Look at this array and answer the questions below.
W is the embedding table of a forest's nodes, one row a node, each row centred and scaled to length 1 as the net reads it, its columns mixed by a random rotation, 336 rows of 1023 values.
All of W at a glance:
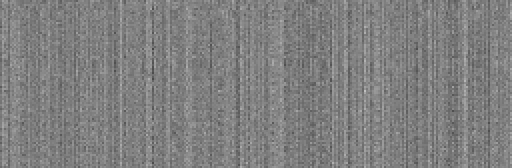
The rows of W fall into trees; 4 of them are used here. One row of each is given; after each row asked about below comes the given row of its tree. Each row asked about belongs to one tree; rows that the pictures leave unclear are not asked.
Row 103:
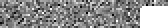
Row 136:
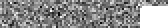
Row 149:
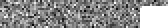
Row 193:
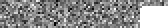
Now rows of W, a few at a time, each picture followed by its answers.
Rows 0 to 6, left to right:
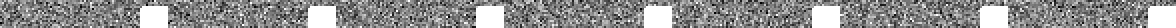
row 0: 103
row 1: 103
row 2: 103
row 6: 103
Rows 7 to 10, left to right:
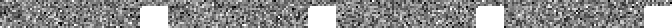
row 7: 103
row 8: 103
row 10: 136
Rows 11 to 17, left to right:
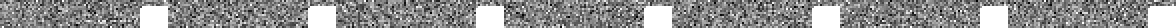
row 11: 193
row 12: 193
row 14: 103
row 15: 193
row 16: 193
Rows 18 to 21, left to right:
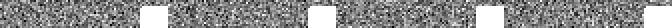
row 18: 193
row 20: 136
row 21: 193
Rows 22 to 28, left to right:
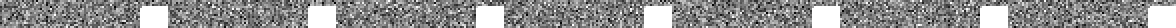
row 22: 103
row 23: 136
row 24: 136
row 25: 136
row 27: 136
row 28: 193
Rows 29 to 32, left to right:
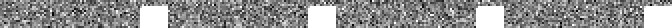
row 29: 136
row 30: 136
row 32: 136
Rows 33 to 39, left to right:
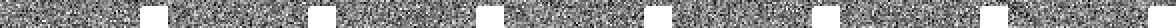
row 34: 103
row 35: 136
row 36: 103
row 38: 136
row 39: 103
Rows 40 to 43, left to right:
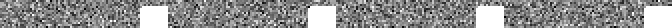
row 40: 193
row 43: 103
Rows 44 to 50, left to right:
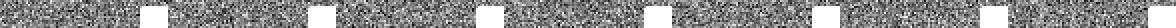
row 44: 136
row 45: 149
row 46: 193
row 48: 103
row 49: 193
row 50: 193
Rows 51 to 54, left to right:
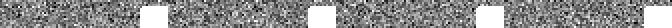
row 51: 103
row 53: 193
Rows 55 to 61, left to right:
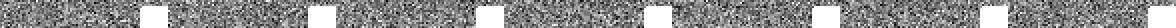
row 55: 193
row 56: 136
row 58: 193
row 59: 103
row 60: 193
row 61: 193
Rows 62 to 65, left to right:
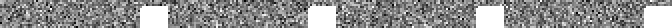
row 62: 103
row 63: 193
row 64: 193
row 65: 193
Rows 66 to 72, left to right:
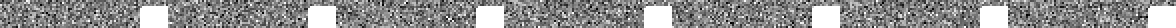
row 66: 193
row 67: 193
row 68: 103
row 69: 193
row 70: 103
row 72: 103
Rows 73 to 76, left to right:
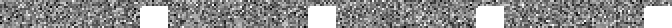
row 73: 103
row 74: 136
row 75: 193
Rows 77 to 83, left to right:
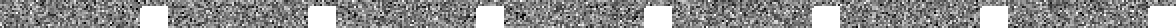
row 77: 193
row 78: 103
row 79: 103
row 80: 103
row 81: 193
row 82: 193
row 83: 193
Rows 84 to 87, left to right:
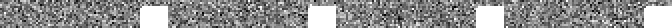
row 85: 136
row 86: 149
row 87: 193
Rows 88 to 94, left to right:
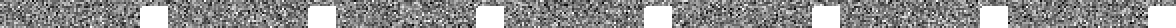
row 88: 103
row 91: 193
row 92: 136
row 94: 103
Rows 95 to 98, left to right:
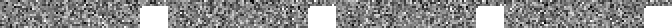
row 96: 193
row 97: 193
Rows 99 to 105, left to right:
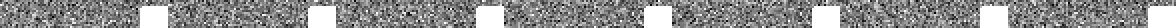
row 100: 193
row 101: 193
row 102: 103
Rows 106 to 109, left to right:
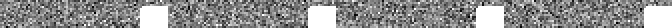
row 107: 193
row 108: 103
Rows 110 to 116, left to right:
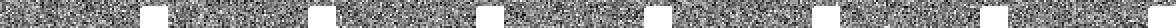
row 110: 193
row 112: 103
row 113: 103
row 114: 193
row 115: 103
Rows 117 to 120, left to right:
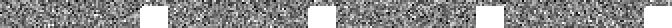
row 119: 136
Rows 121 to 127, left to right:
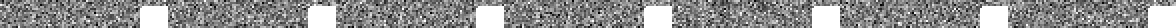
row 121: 193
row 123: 193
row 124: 193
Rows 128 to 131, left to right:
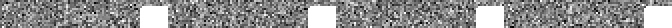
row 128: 193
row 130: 193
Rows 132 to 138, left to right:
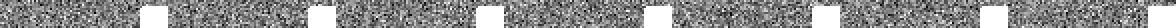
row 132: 193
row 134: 193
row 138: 136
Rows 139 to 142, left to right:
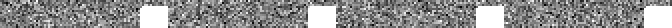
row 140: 136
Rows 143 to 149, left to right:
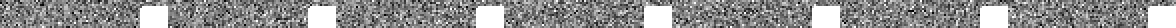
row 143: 193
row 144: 193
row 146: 136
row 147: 136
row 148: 136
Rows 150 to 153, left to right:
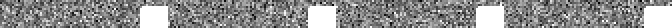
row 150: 193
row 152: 193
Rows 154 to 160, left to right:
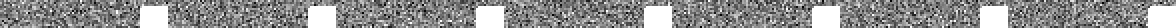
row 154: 136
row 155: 103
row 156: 193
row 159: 193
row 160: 193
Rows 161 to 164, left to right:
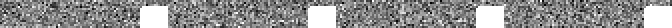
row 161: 103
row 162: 193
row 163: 193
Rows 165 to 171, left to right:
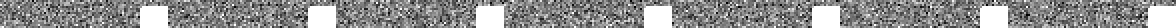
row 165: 103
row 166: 103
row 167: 136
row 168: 193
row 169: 103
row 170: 103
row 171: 103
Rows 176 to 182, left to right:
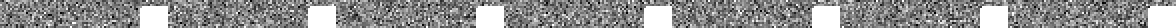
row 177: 193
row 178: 103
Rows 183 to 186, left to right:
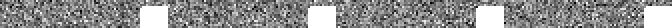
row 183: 193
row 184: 193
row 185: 193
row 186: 103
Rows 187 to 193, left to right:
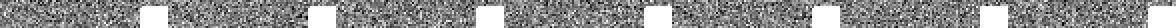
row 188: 103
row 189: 193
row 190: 193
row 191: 103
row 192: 136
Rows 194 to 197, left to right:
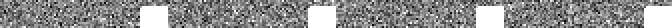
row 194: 103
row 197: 193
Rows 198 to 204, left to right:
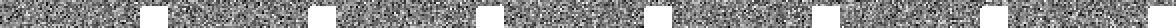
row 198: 103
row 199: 193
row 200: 193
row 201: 103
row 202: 136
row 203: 193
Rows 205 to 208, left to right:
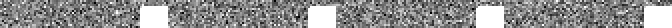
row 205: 136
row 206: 103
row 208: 136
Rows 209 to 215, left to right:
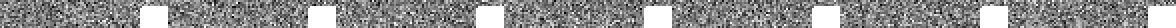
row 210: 103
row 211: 193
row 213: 193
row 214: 193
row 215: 136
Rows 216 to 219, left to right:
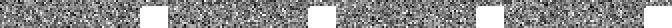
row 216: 193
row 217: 193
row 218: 193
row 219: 193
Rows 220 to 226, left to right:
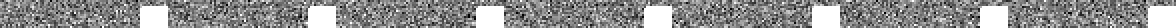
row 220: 193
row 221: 103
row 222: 103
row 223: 103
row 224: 136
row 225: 103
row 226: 193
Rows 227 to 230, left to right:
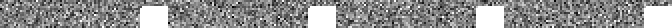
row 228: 103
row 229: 136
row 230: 193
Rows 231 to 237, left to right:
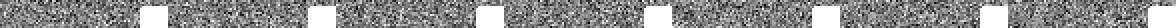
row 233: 193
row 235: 103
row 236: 193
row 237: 193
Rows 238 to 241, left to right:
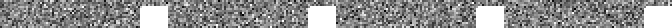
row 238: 136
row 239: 193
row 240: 103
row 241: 193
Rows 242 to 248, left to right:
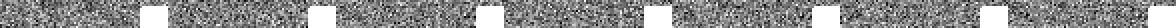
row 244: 103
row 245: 136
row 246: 103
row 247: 103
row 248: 103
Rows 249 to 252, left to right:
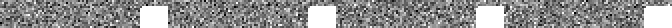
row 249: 103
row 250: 103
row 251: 193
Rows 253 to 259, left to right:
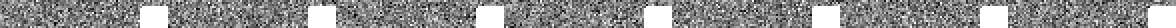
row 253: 193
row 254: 136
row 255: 103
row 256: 193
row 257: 136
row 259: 193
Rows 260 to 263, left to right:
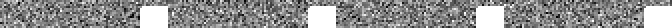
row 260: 103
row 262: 103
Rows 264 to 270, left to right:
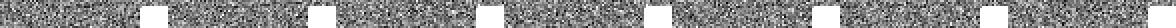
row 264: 103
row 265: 103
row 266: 136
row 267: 136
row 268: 103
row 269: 103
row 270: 193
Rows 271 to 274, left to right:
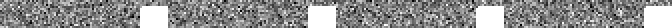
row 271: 103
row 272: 136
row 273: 193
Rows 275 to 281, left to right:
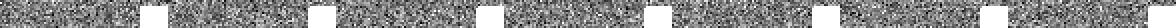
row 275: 136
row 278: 193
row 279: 136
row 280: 103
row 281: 136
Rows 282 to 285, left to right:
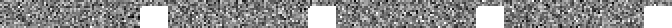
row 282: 103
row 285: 193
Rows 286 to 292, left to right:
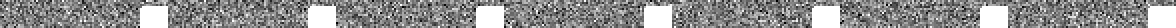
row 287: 193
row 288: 103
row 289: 136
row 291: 103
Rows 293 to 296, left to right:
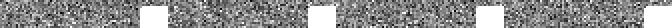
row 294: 193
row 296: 193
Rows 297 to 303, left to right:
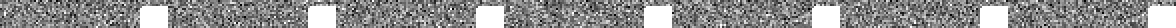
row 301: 193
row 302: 193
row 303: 193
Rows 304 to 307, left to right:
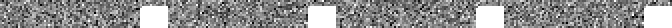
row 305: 136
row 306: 193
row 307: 103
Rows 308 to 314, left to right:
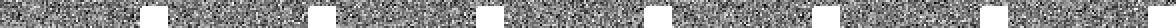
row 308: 103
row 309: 103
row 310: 103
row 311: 193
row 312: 103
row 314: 136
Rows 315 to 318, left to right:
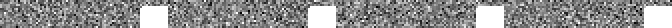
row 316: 193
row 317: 136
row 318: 193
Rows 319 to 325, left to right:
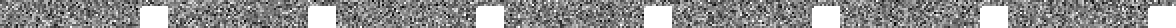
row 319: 193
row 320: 136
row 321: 103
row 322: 136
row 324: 193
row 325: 193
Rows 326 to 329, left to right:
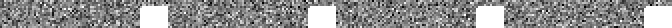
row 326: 136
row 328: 103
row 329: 103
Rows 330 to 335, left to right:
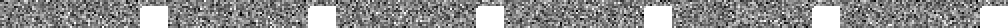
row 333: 136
